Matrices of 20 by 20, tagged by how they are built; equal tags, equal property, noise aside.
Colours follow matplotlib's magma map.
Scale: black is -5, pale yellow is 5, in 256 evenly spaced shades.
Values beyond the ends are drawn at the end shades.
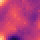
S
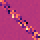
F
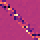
F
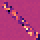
F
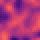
S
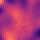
S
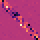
F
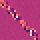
F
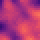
S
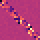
F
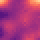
S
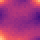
S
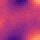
S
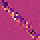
F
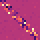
F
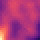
S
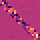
F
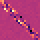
F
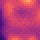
S
